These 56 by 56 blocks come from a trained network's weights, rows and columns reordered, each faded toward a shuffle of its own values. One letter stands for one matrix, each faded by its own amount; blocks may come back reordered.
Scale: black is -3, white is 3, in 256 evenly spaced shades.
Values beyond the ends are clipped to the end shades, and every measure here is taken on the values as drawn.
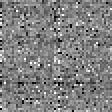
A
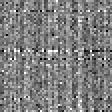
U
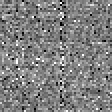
A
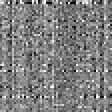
U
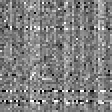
U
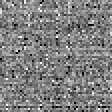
A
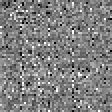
A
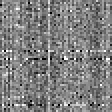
U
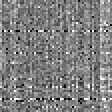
U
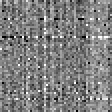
U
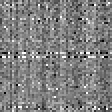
U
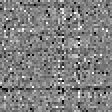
A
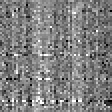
U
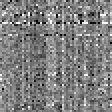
U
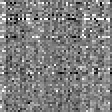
U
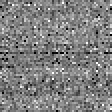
A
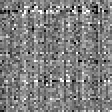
U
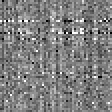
U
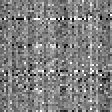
U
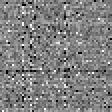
A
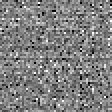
A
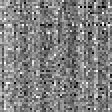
U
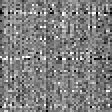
U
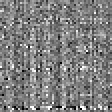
U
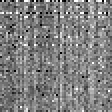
U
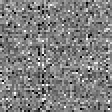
A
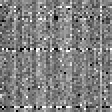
U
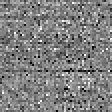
A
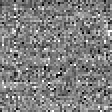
A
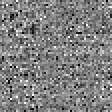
A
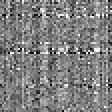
U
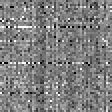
U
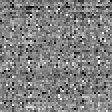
A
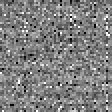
A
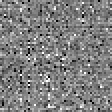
A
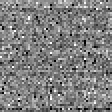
A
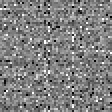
A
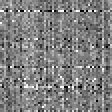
U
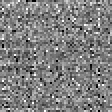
A
